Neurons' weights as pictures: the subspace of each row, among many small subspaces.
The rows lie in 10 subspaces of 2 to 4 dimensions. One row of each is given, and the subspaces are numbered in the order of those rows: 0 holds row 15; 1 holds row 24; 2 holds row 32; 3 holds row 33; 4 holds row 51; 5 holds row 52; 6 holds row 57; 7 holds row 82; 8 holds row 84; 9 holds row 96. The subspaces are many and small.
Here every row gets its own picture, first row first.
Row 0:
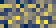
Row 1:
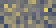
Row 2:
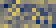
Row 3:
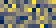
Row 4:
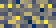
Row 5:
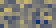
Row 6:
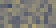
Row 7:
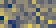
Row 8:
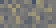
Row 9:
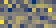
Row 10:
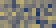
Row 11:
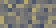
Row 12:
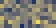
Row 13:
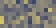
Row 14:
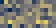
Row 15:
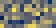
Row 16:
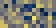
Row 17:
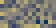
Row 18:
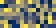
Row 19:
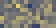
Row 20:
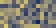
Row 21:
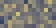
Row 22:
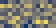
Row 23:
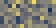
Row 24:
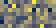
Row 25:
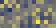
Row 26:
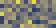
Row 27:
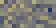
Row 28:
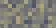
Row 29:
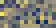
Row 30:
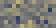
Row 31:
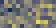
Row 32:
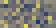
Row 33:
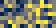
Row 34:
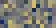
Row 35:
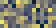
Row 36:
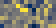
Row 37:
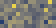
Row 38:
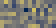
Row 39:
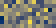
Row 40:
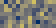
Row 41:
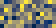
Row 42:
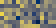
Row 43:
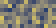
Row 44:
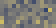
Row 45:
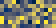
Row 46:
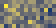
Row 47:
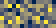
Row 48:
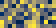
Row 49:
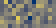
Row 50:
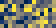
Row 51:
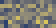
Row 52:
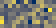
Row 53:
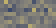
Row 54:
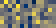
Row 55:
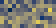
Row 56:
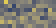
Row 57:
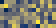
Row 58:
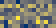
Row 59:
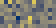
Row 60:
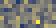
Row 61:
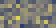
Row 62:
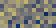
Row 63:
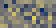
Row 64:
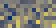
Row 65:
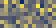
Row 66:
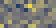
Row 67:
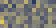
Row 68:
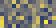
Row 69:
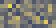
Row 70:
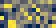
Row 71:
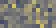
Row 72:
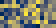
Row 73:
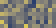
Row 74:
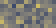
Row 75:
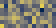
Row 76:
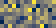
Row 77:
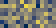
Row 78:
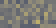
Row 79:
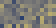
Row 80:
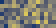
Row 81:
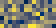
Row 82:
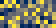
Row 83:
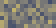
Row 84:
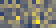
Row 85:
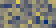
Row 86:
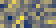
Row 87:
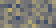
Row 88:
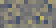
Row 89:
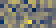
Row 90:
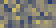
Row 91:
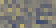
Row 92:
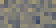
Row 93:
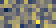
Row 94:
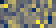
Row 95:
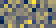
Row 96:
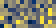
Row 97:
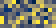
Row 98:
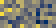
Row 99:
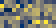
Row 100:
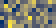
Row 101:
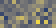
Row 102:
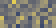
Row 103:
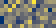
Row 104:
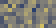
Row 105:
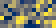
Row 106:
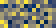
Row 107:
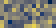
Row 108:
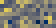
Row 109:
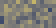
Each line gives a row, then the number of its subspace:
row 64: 9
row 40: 7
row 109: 5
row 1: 9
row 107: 0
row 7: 7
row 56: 3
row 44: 5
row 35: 1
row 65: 2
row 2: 2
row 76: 1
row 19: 3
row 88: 2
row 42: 8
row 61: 4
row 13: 5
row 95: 0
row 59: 8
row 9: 1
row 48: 9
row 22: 2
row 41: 0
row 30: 4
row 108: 0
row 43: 6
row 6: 2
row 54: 7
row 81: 0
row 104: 6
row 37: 9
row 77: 2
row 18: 6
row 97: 5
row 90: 7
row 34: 0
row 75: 2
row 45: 5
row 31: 3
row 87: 2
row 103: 0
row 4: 2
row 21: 9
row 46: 9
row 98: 3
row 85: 2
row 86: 9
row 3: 1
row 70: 7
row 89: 0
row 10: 3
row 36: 3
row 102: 9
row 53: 3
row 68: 9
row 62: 9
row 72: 8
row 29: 7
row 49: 8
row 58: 4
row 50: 0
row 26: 0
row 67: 0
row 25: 7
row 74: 4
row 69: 2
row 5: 0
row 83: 7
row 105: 9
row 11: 6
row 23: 4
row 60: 6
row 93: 6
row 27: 1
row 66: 3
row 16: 2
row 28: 8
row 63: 2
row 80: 8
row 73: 7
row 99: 0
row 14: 3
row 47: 4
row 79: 9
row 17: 7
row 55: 1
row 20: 8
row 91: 3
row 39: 5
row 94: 6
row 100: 7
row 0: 4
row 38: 3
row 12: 0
